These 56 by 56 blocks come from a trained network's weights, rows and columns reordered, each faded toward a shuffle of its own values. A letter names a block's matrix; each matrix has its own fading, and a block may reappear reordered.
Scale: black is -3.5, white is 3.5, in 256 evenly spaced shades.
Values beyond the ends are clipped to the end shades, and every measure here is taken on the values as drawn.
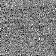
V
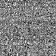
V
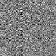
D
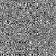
D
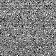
V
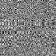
D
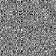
D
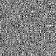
D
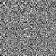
D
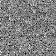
V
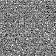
V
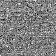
V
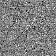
V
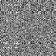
D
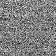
V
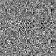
D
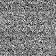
V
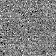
V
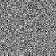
D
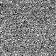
V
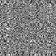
D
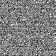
V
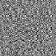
D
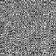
D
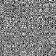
D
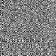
D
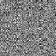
D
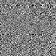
D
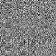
D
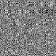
D
